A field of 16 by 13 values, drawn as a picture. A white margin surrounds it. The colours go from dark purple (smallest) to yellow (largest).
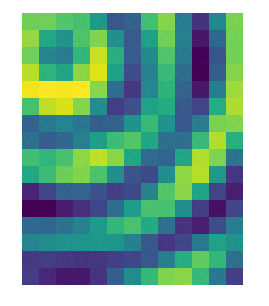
The halves do not mirror each other. The bottom left is the ninth with the lowest average. The ninth with the highest average is the top left. Concentric rings centre on the top left.
